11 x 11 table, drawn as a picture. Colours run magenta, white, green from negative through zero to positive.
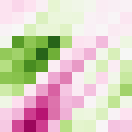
Ninth with the lowest average: bottom left. Average level on the scale: 50%. Ninth with the highest average: middle left. Grain: diagonal, up to the right. Seam: horizontal, 30% of the way down, the top part calmer. Calmest part: top right.
